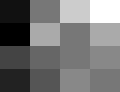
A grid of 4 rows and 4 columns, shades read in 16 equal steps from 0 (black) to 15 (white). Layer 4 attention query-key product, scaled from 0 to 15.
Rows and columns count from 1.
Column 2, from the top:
7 10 6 5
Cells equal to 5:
1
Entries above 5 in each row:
3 3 3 2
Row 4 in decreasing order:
8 7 5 2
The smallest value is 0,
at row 2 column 1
